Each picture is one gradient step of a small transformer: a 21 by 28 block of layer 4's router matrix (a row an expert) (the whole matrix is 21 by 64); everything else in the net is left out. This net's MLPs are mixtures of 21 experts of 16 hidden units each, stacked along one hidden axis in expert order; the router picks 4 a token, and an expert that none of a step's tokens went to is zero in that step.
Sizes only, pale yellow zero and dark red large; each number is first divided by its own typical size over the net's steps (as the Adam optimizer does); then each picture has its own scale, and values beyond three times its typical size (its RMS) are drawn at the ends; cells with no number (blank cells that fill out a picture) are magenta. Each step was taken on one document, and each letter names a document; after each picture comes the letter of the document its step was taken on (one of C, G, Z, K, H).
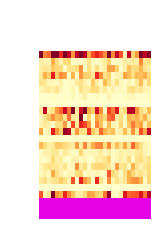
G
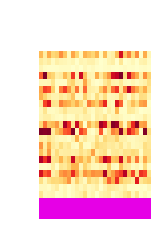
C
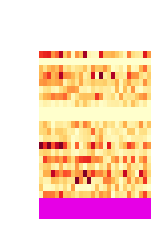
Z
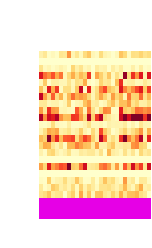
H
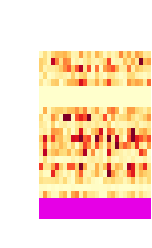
G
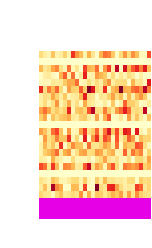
H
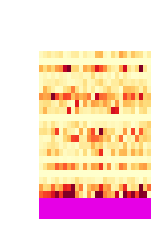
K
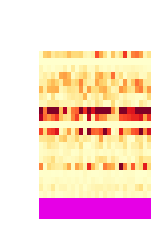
H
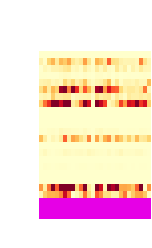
K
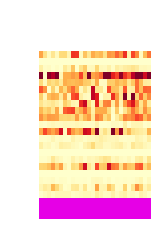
H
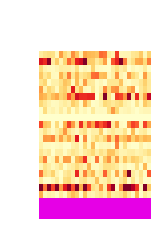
C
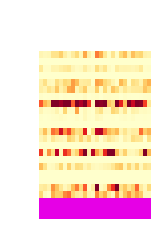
K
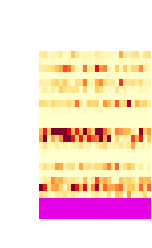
K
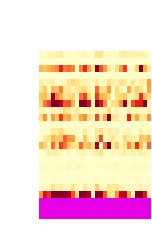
K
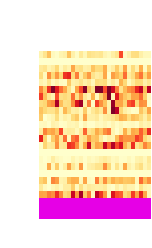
H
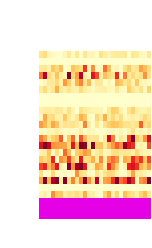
G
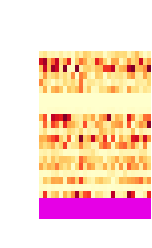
G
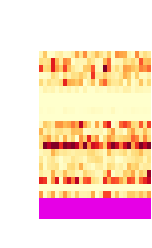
G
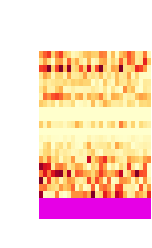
Z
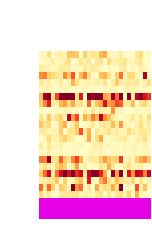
C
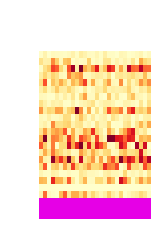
G
